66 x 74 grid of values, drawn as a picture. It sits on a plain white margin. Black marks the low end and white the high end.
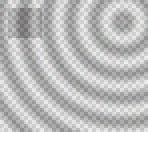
Odd patch: lower, in the top left. Rings: centred on the top right. Ninth with the lowest average: top left. Odd rows or columns: none.
